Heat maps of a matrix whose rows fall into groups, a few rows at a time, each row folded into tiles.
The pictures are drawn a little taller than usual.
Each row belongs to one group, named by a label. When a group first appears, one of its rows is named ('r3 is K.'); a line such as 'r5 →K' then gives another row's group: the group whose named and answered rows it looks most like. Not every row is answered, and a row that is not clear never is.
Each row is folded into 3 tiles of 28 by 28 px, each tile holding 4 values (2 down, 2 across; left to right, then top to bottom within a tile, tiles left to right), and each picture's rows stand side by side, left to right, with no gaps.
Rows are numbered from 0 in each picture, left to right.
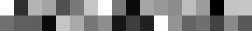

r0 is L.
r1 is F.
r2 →F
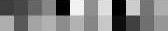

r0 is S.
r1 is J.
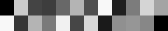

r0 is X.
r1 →X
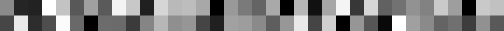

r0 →J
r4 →L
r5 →F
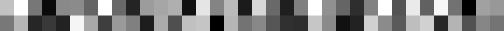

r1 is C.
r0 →F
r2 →L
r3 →J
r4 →S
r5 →C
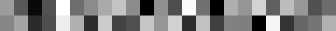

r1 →L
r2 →C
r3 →L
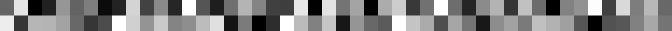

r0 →X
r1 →S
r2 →C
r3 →S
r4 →J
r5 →C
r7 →L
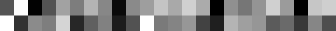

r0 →X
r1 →J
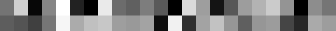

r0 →J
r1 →X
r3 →F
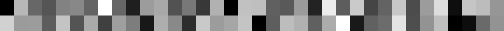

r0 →X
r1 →C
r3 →S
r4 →X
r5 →J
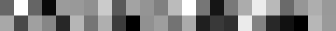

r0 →C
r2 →F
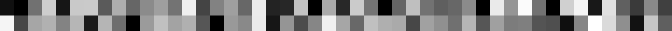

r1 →L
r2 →J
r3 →S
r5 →S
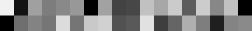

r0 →L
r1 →X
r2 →L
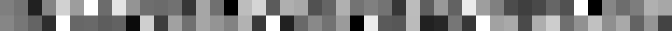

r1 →L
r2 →S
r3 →L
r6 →S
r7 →X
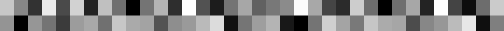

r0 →S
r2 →C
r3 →J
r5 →C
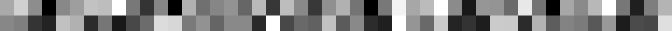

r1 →L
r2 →X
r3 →L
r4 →J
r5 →F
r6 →C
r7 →F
